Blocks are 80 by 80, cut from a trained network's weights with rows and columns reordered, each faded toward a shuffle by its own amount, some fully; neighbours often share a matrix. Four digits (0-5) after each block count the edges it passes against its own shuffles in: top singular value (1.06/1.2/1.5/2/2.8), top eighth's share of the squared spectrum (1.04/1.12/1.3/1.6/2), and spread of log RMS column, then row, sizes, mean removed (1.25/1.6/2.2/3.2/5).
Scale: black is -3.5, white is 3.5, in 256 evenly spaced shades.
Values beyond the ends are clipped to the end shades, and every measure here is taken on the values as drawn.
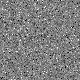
0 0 0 0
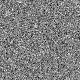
0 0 0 0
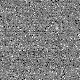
2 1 1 0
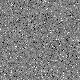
0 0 0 0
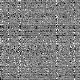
3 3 3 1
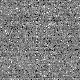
2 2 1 0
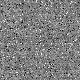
1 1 0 0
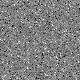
0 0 0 0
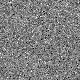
0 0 0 0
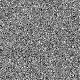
1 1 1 0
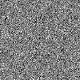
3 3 1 1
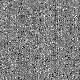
2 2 0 1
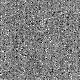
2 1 0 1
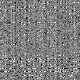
3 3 0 3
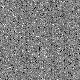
1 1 0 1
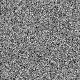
0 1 0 0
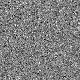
1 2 0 0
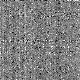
3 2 1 2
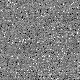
1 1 0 0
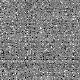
3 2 2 0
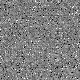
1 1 0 0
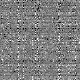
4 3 3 1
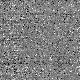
2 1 1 0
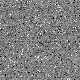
1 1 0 0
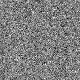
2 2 0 0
